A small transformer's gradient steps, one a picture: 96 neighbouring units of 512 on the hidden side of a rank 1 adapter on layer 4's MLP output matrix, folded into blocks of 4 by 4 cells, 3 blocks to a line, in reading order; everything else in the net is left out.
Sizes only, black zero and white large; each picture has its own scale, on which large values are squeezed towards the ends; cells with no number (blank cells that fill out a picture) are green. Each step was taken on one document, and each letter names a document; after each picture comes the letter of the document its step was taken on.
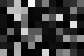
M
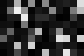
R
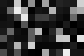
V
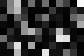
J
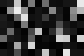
V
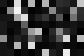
V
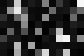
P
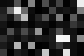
R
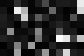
R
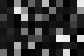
V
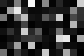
M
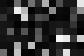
R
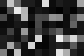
M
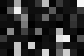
P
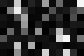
P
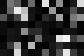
M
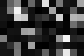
J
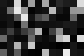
V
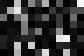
R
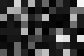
P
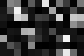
J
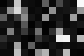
P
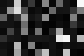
P
